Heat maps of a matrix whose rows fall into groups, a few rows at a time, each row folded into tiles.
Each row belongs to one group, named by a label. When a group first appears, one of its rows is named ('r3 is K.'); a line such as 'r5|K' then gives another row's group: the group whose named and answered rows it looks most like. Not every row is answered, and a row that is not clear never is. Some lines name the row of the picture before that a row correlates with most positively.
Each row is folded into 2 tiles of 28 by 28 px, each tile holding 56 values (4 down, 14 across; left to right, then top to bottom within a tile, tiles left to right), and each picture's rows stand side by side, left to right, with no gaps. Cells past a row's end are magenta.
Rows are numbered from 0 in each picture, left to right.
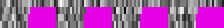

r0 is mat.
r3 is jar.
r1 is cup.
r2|jar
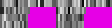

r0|cup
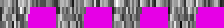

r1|cup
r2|cup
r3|cup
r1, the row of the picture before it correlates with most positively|0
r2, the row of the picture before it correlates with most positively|0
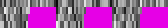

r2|cup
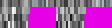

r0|jar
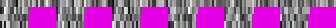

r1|cup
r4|mat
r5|jar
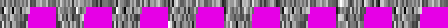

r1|mat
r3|cup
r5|jar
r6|cup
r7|jar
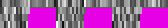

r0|jar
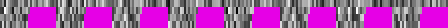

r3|cup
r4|jar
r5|mat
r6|mat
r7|jar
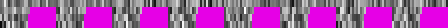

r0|jar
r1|jar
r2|mat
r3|mat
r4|mat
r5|mat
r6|mat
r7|mat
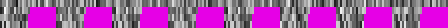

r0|cup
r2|jar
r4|jar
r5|mat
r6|jar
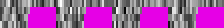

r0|mat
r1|jar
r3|mat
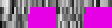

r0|mat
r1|cup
